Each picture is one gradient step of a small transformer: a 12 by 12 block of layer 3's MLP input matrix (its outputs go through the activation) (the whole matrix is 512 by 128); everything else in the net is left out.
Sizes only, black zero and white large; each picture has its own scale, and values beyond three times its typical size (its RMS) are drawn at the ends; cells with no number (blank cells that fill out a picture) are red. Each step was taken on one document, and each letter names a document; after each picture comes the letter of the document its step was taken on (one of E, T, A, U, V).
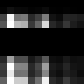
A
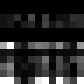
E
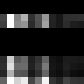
A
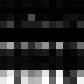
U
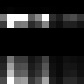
A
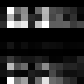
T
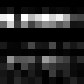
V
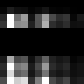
A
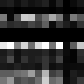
U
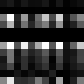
U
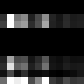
A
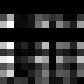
E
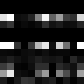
E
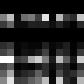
E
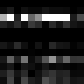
V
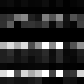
U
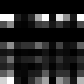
E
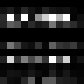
V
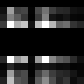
T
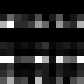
E
